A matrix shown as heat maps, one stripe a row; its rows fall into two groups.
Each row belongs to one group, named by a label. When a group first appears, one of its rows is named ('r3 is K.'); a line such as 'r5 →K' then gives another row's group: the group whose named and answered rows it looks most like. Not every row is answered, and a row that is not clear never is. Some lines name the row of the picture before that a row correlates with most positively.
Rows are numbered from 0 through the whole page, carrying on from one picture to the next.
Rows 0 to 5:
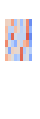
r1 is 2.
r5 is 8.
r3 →2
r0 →2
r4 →8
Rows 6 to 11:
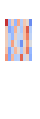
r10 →2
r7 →2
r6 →2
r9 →2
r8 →2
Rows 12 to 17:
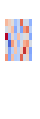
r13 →2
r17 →8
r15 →2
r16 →2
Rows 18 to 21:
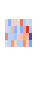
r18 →8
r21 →2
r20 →2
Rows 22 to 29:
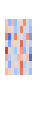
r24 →2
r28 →8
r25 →8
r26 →8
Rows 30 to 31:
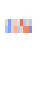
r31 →2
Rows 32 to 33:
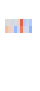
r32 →8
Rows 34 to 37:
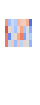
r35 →8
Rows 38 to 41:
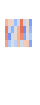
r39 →8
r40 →8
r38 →8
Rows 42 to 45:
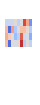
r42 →2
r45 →8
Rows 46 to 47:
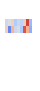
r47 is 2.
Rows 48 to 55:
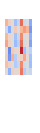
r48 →8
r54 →8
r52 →8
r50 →8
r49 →2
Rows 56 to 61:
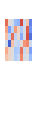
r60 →8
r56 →8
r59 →2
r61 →8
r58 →2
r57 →2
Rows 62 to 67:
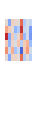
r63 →8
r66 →2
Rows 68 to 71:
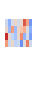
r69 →2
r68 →2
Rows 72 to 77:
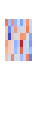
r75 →8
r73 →2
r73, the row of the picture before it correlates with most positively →68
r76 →8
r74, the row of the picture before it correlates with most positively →69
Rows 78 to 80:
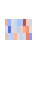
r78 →2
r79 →2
